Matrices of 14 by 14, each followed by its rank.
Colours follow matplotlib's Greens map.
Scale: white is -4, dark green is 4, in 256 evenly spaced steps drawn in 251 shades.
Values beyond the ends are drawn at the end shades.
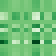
one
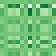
one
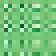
one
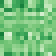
three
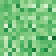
three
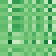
one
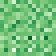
three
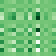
one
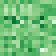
three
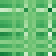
one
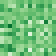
three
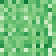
three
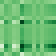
one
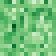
three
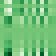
one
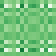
one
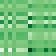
one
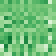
three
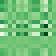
one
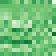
three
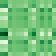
one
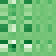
one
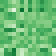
three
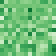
three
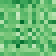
three
